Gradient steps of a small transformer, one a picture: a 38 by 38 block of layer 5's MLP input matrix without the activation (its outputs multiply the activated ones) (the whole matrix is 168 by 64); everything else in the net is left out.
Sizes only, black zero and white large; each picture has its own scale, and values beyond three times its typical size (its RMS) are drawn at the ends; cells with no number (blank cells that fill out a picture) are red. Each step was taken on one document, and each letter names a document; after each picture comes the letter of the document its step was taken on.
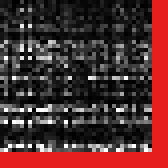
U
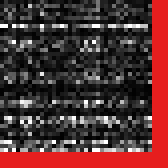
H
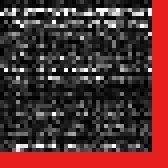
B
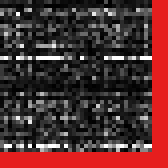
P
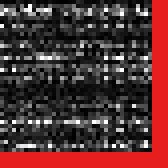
P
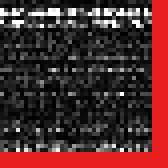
B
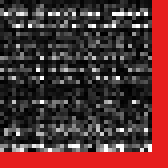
B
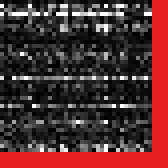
P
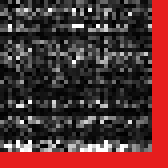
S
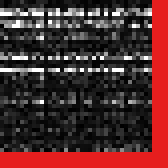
B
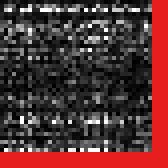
H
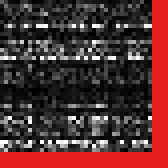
H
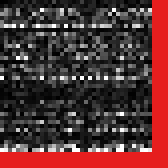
B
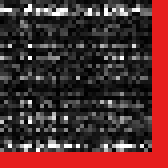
P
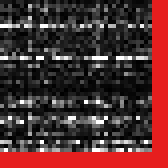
H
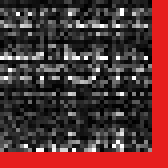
B
